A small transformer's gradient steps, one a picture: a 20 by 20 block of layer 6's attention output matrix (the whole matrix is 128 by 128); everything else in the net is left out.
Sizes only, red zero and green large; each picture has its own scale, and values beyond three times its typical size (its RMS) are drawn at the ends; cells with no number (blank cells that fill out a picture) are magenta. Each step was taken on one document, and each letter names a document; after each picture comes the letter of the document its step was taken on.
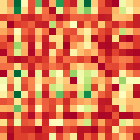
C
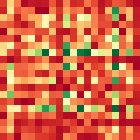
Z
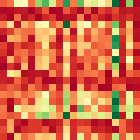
Z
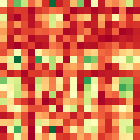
C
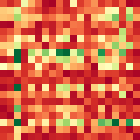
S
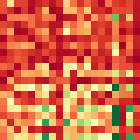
Z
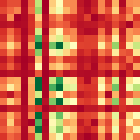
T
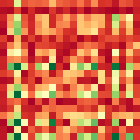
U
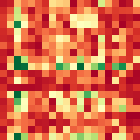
S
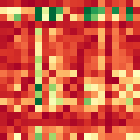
C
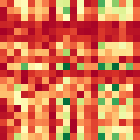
S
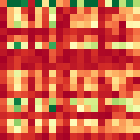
C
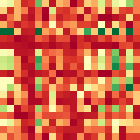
C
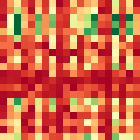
U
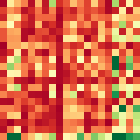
U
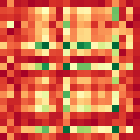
Z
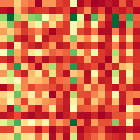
U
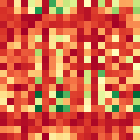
T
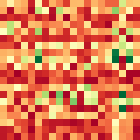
C
